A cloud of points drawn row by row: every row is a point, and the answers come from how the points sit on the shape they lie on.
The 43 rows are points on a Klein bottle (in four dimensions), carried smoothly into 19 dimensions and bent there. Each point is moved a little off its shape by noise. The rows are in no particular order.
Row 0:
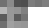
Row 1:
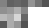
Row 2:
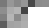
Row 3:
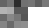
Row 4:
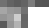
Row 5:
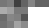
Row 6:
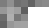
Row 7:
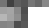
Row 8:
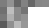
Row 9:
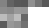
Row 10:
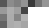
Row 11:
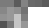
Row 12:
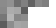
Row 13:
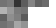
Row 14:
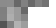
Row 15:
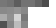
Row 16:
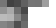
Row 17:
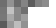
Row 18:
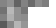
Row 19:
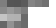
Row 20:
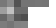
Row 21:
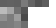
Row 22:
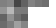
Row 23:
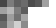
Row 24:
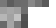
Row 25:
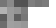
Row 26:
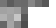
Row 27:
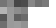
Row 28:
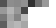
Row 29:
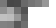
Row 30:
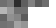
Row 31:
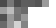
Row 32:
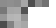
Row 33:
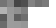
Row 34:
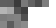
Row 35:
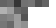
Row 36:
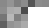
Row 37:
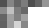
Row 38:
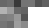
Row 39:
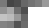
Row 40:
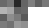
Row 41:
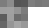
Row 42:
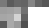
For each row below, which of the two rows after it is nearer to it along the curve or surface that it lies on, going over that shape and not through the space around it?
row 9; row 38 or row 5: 38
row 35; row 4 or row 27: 27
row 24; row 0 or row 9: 9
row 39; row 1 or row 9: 9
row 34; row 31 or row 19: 19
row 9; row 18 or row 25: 18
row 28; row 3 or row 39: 3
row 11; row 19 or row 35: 19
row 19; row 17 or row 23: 17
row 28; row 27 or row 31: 31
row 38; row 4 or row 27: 27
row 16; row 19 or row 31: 19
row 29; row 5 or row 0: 5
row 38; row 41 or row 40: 40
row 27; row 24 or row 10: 10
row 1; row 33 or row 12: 12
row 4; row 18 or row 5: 18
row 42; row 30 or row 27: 30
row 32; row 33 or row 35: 33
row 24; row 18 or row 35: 35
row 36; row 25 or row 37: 25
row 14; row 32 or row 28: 32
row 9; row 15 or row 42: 15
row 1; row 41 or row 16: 16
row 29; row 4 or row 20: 4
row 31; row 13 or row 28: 28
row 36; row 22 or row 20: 22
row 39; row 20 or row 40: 40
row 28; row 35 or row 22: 22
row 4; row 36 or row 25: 36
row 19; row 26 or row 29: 29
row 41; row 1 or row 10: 10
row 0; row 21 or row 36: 36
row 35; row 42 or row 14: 42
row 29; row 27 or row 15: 15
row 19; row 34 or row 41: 34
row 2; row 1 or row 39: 1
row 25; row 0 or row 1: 0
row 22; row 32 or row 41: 41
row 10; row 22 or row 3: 22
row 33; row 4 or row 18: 18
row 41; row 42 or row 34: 34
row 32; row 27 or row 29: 27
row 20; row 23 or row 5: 5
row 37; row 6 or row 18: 18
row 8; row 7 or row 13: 13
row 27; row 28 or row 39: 28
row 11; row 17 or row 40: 17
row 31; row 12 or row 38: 12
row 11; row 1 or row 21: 1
